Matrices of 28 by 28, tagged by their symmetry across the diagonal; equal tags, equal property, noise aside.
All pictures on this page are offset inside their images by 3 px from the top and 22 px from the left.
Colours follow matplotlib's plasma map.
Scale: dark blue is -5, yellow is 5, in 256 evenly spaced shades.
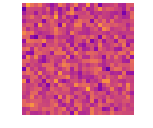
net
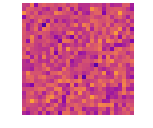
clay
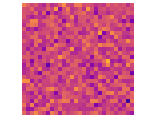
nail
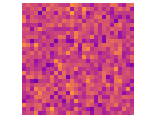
nail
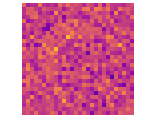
clay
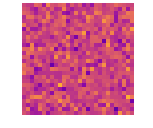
net
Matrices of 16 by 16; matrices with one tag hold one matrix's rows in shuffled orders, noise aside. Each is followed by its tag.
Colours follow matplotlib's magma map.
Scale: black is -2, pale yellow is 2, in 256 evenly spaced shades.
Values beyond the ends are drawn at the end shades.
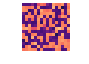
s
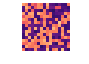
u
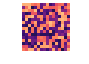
s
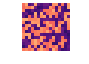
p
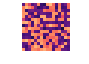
p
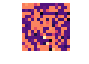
p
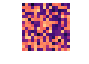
u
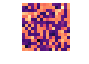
s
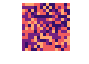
s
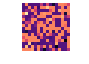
s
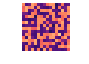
s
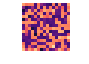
s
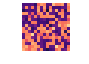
s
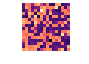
u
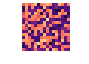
u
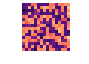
s
